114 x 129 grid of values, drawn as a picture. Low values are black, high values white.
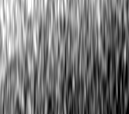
The grain runs up and down. The ninth with the lowest average is the bottom right. The field climbs toward the top left. The values follow a bell shape. The top left is the ninth with the highest average. Neither half mirrors the other. On average the colour sits 50% of the way up the scale.
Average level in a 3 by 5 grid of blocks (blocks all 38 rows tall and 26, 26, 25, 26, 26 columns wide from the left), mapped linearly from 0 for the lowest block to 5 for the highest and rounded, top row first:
54332 | 43221 | 32110
